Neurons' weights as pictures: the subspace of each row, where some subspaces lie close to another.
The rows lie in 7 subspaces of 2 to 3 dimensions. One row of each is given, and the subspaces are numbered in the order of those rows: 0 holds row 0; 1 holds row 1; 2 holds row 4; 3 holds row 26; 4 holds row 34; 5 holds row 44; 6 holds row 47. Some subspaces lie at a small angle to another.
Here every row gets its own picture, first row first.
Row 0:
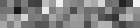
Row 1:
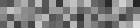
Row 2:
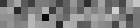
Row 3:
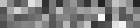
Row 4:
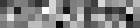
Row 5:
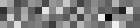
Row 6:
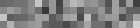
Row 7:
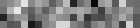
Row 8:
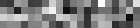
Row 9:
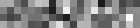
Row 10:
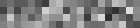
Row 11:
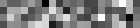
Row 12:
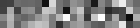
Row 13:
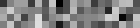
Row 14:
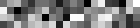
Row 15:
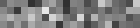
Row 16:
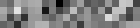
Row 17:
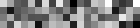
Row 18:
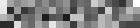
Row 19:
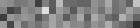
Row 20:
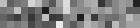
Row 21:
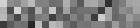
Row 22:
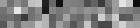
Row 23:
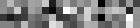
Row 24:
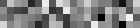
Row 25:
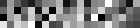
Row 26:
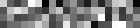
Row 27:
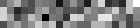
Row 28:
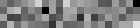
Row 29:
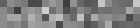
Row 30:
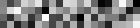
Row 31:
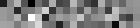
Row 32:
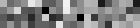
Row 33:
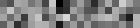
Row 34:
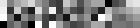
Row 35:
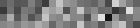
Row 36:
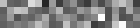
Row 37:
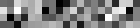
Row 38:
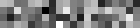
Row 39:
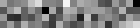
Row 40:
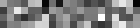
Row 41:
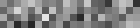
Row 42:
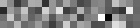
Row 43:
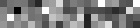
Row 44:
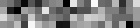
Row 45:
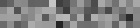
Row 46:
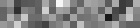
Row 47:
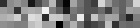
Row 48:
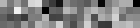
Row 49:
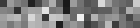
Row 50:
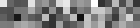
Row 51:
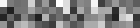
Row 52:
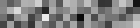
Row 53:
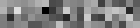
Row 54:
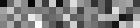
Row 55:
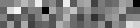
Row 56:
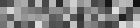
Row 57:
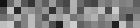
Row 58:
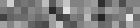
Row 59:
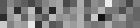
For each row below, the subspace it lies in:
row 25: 4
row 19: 5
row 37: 0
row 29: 6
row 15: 6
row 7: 5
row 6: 5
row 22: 0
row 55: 5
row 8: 3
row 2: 4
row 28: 5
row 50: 5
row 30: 1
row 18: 4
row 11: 0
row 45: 2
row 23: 3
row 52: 1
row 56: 1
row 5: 3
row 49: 6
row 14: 4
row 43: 2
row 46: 0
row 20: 6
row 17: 1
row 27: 4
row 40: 0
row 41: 4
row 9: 0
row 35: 2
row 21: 4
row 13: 6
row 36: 3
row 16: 0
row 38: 2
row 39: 5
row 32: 6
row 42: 3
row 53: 2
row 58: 3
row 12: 2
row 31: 1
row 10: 2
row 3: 3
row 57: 4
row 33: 2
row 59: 4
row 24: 3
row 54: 1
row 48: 0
